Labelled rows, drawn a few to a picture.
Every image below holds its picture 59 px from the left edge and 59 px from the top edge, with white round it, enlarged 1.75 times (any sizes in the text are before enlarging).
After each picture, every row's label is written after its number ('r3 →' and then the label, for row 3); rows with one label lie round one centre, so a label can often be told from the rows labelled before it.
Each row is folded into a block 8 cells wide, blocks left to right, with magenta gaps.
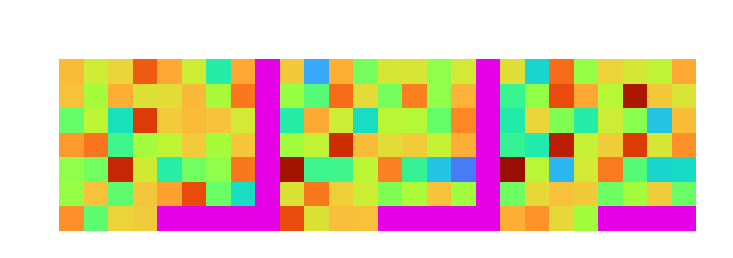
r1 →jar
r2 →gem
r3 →gem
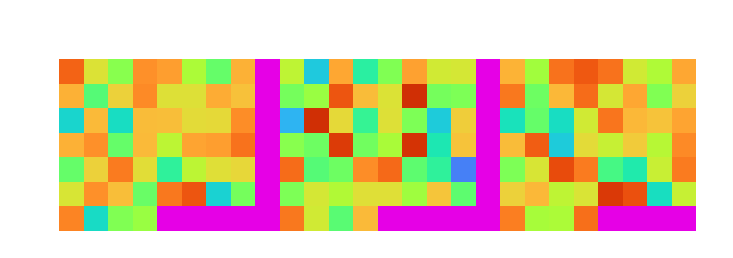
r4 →jar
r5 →gem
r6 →jar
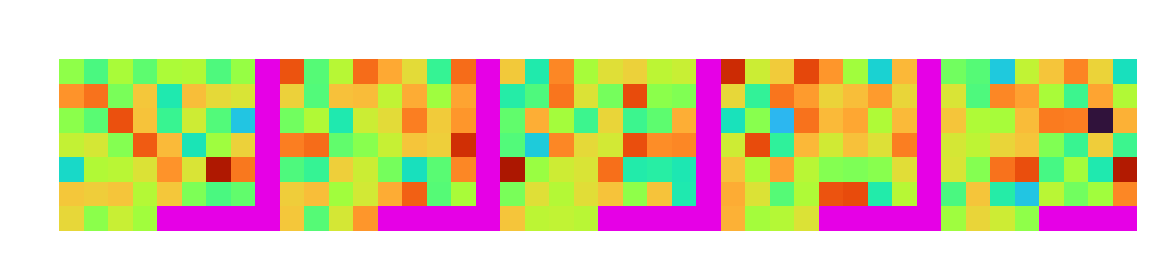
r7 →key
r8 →jar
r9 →gem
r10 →jar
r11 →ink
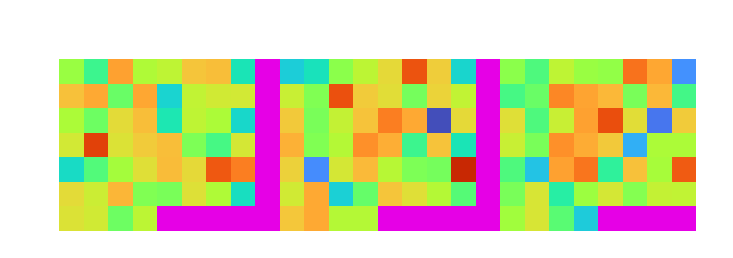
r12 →key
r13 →ink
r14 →ink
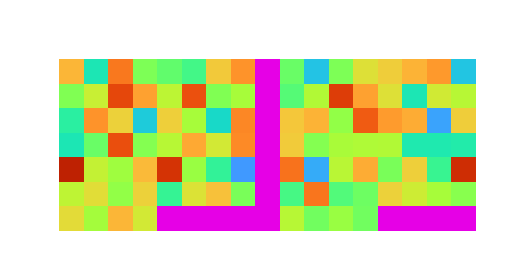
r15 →gem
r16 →ink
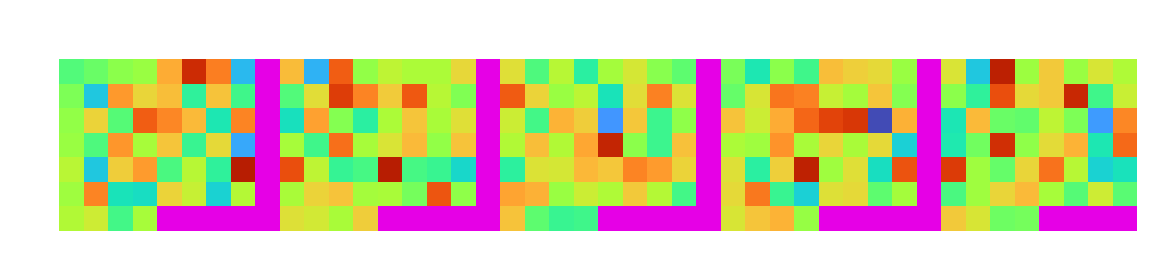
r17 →ink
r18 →gem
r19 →key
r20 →ink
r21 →gem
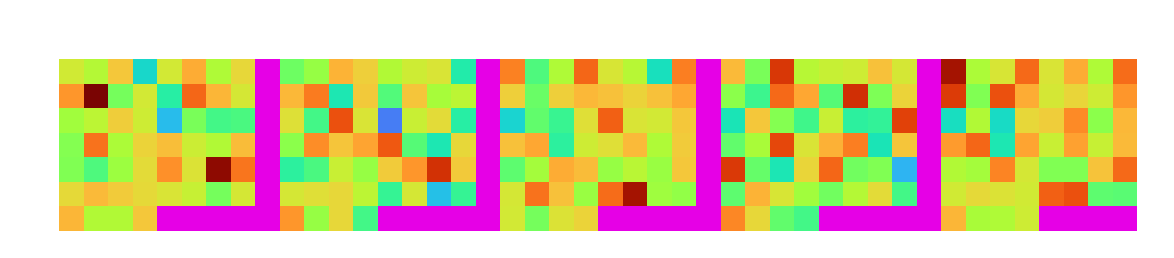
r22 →key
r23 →key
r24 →jar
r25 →gem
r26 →jar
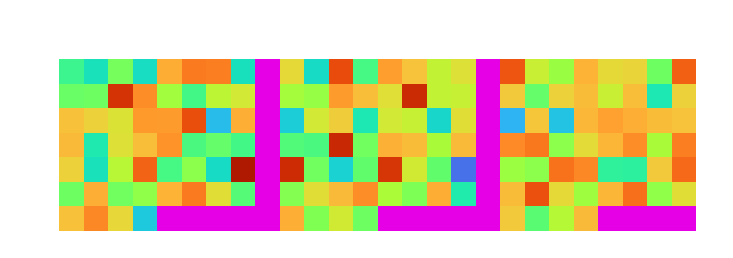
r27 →ink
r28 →gem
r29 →jar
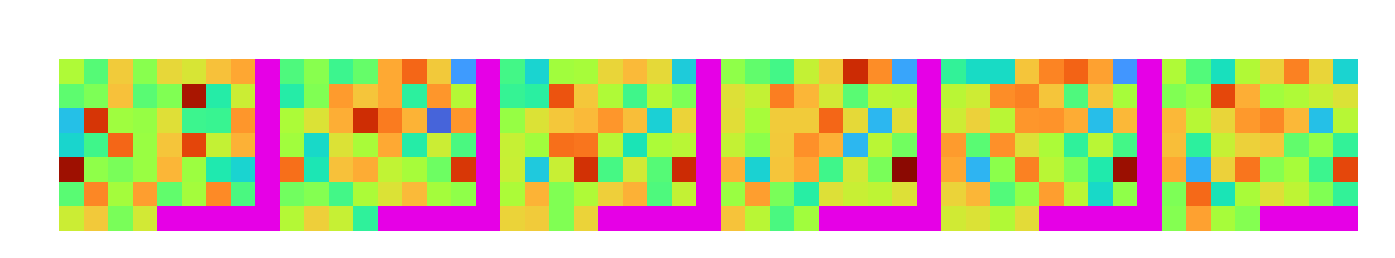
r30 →gem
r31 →ink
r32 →ink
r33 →ink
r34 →ink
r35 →ink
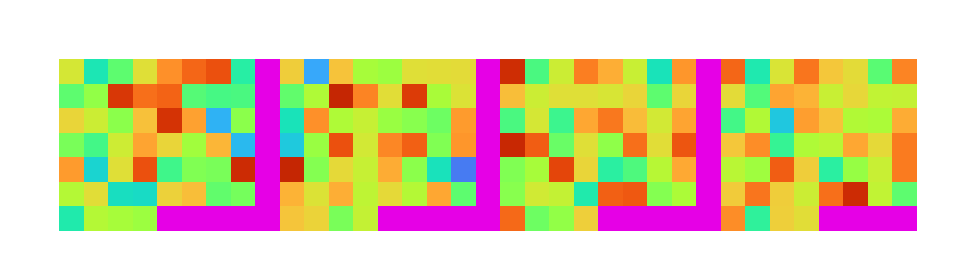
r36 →ink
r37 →gem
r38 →jar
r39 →jar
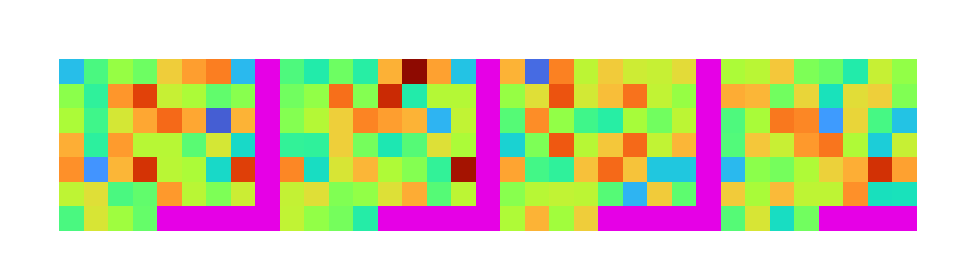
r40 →ink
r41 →ink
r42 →gem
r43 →key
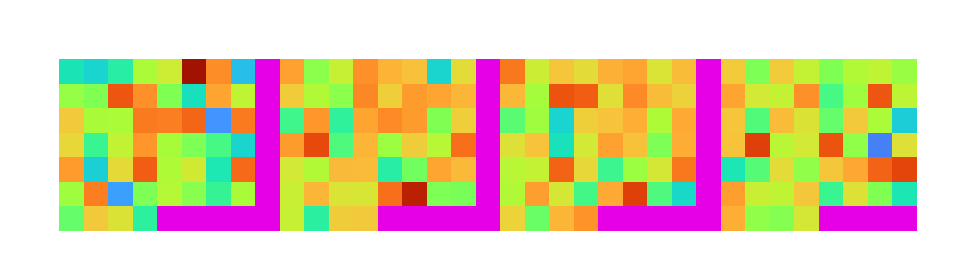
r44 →ink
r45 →jar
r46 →jar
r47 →key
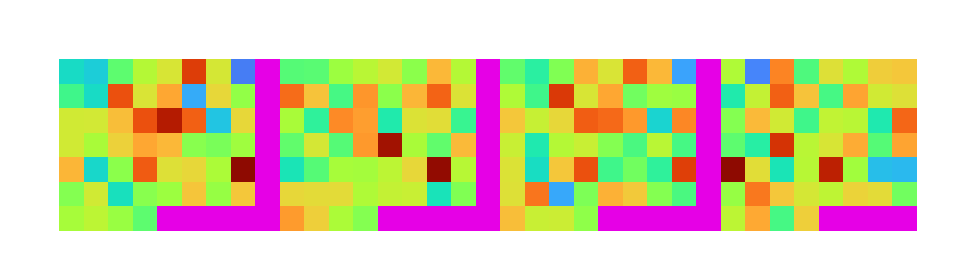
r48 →ink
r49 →key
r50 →ink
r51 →gem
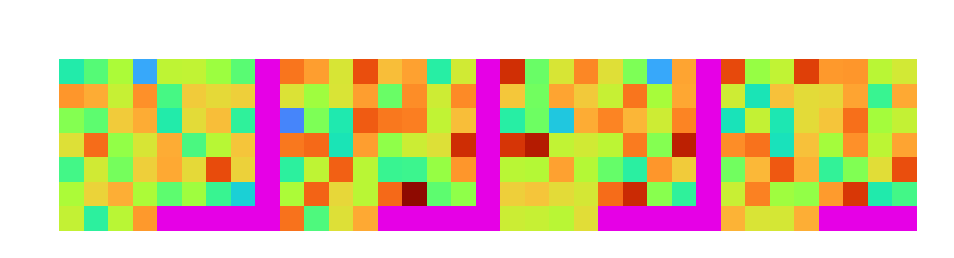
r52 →key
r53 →jar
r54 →jar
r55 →jar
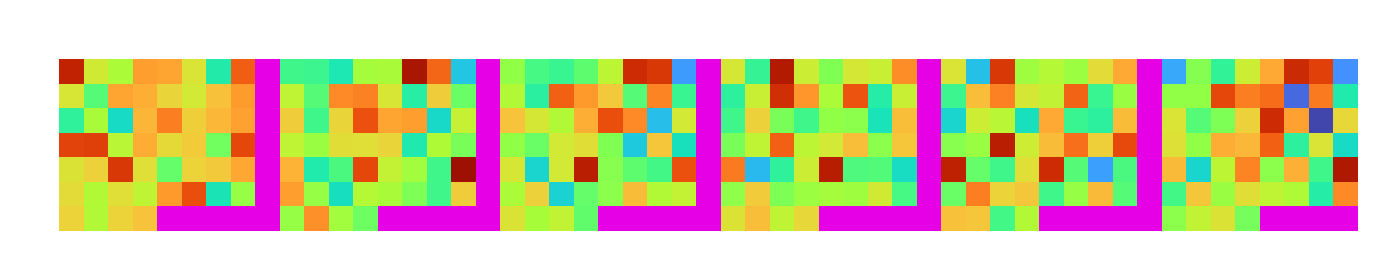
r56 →jar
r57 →ink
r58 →ink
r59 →gem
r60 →gem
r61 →ink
